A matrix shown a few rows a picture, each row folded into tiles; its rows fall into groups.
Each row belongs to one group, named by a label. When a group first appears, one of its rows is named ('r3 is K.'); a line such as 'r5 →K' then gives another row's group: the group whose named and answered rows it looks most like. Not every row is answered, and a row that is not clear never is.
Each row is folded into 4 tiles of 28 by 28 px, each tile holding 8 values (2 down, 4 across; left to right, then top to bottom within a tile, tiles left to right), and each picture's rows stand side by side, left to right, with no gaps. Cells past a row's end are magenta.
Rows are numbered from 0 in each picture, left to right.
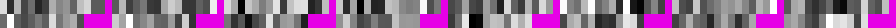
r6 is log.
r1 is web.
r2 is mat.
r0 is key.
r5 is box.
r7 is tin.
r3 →key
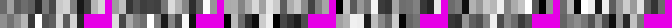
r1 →web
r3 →web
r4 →mat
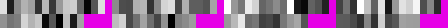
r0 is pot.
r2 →box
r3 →mat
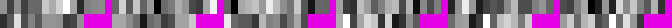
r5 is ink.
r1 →web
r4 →tin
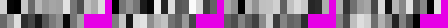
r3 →pot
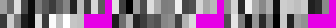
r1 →log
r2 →mat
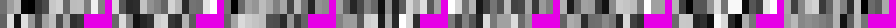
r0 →ink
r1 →log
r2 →pot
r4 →tin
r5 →key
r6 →log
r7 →pot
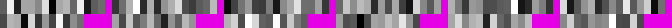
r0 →mat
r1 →web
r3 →tin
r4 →box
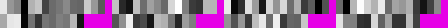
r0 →key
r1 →log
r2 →pot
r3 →pot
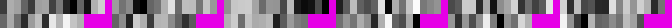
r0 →tin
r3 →ink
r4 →web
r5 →key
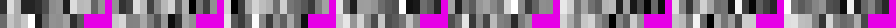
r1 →pot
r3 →box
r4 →log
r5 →box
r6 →box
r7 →box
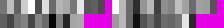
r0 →mat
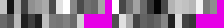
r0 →log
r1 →key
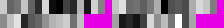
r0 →tin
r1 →tin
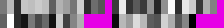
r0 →mat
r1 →ink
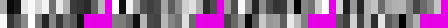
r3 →log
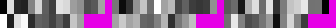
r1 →pot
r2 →mat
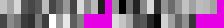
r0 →tin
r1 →key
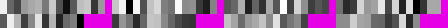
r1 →mat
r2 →ink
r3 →pot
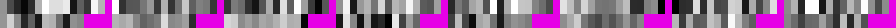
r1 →key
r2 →ink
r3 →mat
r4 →mat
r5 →box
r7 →mat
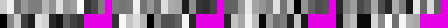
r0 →mat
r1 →box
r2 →box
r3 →tin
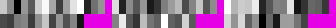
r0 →mat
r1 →key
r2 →box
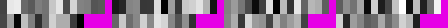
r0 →ink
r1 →ink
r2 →ink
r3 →web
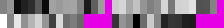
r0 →web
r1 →mat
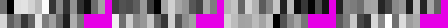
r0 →pot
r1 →web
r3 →tin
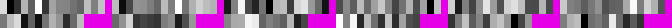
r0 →log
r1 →log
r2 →ink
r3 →pot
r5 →key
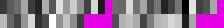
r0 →ink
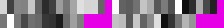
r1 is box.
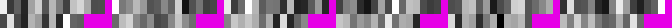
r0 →key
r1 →box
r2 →box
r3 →ink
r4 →web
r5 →web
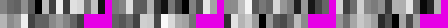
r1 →tin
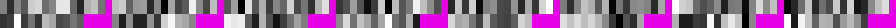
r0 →log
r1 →tin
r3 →ink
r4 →web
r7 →web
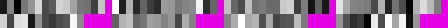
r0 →web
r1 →key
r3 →tin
